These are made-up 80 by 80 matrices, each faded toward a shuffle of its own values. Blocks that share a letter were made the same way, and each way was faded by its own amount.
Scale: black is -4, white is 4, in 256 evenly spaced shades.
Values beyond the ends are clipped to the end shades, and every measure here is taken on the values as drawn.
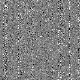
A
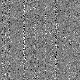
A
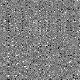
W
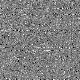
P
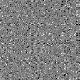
W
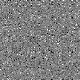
W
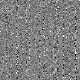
A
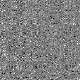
W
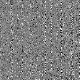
A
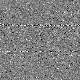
P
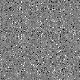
W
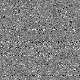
P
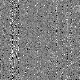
A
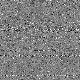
P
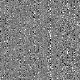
A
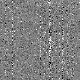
A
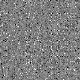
W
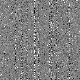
A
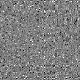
W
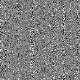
A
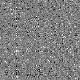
W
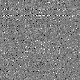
W
